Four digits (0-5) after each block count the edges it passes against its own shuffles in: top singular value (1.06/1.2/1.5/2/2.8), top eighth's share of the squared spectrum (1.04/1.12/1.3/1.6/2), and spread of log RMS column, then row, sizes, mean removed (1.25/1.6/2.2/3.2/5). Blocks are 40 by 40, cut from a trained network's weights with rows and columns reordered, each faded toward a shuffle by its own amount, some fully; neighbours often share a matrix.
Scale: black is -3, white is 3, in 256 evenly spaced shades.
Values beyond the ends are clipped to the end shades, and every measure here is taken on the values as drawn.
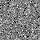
0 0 0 0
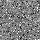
0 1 0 0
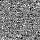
2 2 0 0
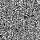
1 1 0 0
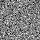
0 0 0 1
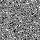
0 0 0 0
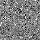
2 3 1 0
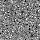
0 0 0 0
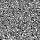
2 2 0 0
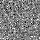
1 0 0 0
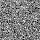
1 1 0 0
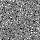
0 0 0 0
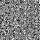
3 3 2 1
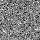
0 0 0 0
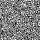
0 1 0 0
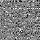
3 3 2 1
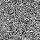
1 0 0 0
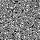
0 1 0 0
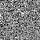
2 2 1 0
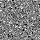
0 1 0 0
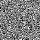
2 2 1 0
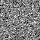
0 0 0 0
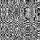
4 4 3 1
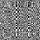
4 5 3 2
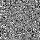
2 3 1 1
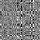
4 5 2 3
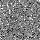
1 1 0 0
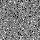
1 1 1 0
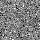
1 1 0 0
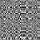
4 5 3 3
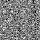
3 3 1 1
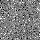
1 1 0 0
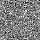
2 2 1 1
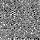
3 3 1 1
